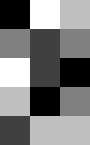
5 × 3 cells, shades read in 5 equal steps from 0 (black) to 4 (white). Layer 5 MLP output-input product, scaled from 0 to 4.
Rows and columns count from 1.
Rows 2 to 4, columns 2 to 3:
1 2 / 1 0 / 0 2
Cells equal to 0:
3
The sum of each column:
10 9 10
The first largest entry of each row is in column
2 1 1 1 2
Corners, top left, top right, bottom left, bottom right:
0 3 1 3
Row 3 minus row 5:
3 -2 -3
